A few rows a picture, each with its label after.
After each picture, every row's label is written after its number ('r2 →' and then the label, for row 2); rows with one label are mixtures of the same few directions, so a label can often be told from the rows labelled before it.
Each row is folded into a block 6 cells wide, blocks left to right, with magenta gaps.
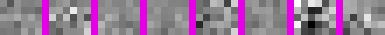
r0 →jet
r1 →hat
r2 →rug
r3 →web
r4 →rug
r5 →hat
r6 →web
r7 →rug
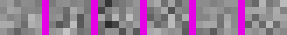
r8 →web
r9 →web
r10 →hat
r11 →hat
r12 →web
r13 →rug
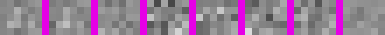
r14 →web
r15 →web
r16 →rug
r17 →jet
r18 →hat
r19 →rug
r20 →jet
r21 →jet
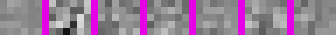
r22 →hat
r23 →web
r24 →jet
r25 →web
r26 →web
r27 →web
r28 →jet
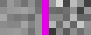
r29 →web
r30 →rug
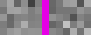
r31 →hat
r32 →rug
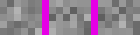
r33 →jet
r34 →hat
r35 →hat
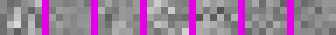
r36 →web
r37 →web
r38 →jet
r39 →hat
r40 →hat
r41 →rug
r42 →hat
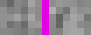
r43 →hat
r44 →jet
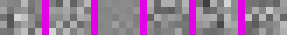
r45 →jet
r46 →rug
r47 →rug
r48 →web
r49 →hat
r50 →hat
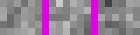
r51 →jet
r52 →jet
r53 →hat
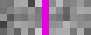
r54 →rug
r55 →jet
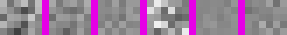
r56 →web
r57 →web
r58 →rug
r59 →hat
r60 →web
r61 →rug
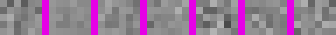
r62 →jet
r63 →web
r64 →web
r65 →rug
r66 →web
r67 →rug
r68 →rug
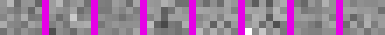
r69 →rug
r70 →rug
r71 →rug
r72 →web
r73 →rug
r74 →rug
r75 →hat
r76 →rug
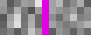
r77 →web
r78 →rug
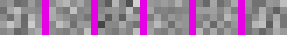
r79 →web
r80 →hat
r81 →rug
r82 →hat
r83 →rug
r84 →web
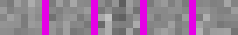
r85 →hat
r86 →jet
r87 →jet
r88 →web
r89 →rug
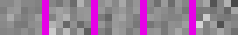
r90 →jet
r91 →rug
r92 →jet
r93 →jet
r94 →rug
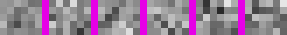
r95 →web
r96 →jet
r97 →jet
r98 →rug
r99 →hat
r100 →web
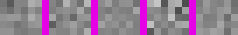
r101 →hat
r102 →rug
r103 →rug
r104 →rug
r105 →web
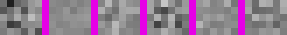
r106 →hat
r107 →hat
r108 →jet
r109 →web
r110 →rug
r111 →web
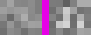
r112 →rug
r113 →web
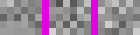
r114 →hat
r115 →rug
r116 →hat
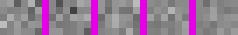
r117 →rug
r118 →hat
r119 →web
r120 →hat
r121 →jet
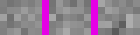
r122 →hat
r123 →web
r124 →web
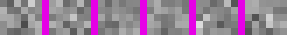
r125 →hat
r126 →rug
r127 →jet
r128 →web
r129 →rug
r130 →rug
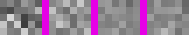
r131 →rug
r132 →hat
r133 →hat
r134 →web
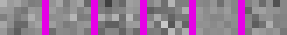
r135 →web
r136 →rug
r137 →hat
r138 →rug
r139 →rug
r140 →hat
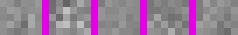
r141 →web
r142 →web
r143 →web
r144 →rug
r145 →jet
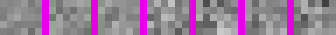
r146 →jet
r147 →hat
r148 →jet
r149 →jet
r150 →jet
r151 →jet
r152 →hat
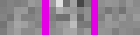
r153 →web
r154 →hat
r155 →hat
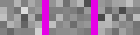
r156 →hat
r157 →rug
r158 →hat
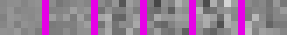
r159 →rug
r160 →hat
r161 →jet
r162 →hat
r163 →hat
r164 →rug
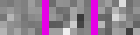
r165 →rug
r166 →web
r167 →jet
